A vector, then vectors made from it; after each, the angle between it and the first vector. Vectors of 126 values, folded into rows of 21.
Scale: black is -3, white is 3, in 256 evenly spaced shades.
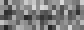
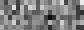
partly aligned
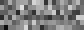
partly aligned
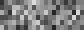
orthogonal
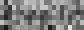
nearly parallel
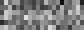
nearly opposite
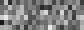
partly opposed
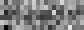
nearly parallel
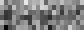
nearly parallel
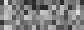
nearly opposite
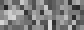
orthogonal
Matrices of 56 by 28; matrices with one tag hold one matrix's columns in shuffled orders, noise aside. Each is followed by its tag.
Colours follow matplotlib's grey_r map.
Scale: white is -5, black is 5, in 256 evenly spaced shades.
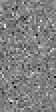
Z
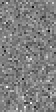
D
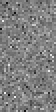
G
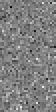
D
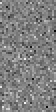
D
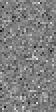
D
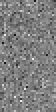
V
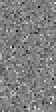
D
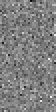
V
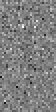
Z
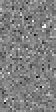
Z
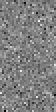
G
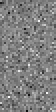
G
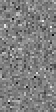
Z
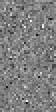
Z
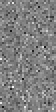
D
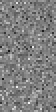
D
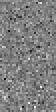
D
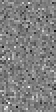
D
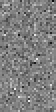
V
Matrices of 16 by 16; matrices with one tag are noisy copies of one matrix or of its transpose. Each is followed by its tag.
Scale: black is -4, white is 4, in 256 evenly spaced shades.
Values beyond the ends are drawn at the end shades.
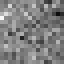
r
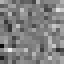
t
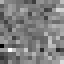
t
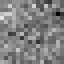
r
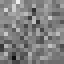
r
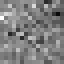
r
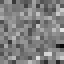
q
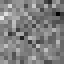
r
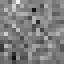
r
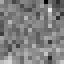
t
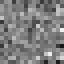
q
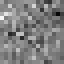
r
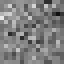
r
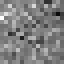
r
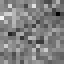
r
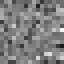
q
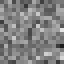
q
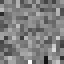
q
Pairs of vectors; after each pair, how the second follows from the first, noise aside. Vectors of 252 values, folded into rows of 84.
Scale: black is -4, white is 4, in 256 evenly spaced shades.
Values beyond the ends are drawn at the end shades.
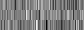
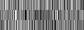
wrapped around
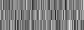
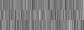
shrunk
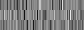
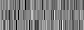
wrapped around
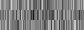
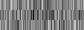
copied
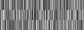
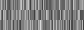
wrapped around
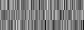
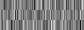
wrapped around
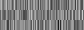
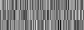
copied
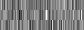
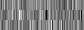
negated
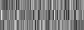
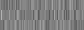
shrunk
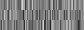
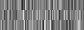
negated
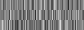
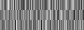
wrapped around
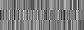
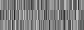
copied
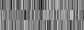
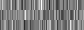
negated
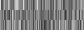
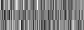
copied
